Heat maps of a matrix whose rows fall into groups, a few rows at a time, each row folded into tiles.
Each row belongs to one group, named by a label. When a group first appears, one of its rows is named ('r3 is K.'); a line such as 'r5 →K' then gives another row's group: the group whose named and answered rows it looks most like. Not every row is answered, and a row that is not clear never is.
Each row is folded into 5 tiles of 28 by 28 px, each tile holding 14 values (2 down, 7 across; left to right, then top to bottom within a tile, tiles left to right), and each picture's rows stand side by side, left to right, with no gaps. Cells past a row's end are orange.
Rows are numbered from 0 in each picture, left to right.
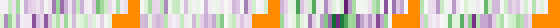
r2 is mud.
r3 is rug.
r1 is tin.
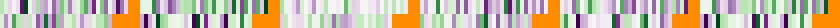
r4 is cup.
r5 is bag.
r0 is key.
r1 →bag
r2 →rug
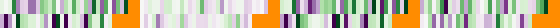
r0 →bag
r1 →cup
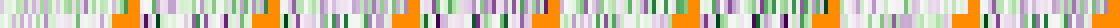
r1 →bag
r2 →cup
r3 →cup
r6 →rug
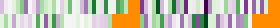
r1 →mud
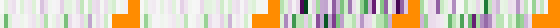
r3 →rug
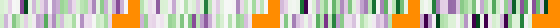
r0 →key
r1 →rug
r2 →tin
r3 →bag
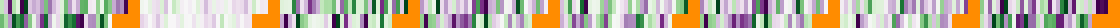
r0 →key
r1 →tin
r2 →bag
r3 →mud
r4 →tin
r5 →mud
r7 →key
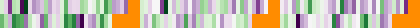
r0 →key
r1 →key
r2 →cup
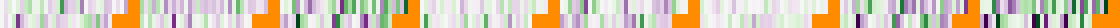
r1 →mud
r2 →bag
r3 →cup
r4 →tin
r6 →cup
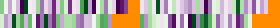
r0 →key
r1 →mud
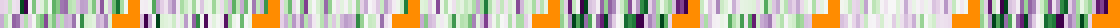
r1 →bag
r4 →key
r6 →tin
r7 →key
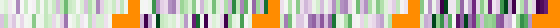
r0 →rug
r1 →bag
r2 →mud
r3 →key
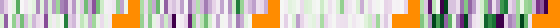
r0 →mud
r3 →key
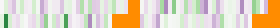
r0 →cup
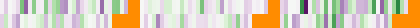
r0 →tin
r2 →tin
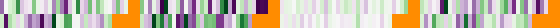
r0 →mud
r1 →key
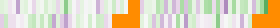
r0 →rug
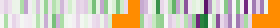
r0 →tin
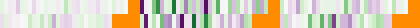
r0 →rug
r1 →mud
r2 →rug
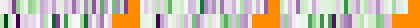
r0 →cup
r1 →cup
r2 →rug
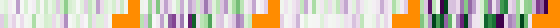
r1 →mud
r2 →tin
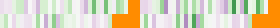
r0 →tin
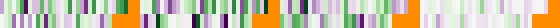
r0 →tin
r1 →bag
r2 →key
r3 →cup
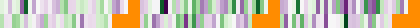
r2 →mud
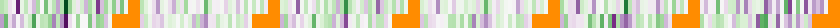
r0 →rug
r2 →rug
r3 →rug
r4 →rug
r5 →mud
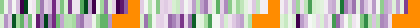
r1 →mud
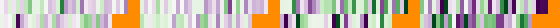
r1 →mud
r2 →bag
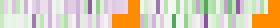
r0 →mud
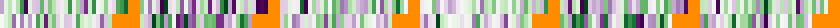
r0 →tin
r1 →key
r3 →bag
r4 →key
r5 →rug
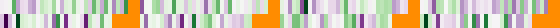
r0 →bag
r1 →mud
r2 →key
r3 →cup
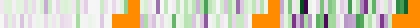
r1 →rug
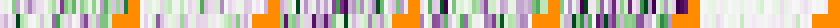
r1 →cup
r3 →tin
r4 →key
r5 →cup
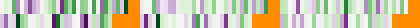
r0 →bag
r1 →bag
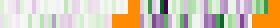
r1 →tin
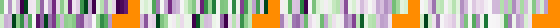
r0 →key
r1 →bag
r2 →tin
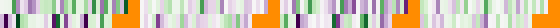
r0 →bag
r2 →cup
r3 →rug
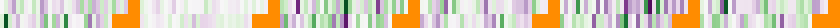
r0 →cup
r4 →mud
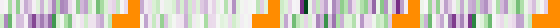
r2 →key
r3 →mud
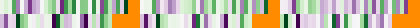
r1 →bag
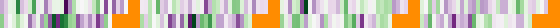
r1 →mud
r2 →key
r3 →mud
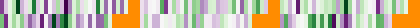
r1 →tin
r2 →rug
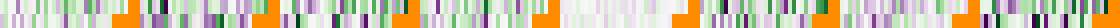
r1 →tin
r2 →bag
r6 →mud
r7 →bag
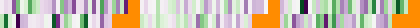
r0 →cup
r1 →mud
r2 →tin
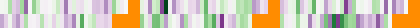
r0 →tin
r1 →key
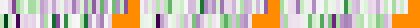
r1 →cup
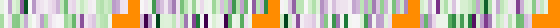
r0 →key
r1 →bag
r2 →cup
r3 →rug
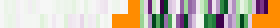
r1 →key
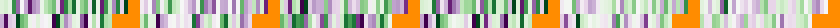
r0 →bag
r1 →cup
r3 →bag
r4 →bag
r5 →key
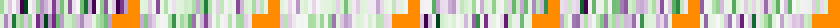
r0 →key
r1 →rug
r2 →rug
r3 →bag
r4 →tin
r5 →mud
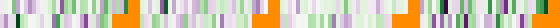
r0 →bag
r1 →key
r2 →rug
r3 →tin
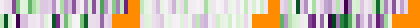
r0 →cup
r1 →rug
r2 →mud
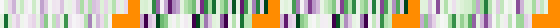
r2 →bag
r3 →rug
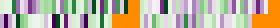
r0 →bag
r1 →key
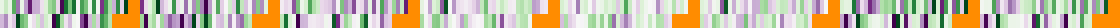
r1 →mud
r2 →cup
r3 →key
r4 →rug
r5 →key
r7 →bag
